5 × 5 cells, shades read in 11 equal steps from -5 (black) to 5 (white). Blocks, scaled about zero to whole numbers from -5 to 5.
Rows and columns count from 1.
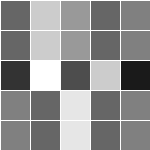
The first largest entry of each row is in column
2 2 2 3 3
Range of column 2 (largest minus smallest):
6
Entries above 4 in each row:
0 0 1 0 0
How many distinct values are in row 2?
4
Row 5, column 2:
-1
